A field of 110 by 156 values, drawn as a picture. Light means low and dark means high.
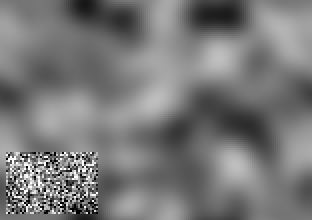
Roughest part: bottom left. Calmest part: top left. Odd patch: rougher, in the bottom left. Slope: none. Average level on the scale: 50%.
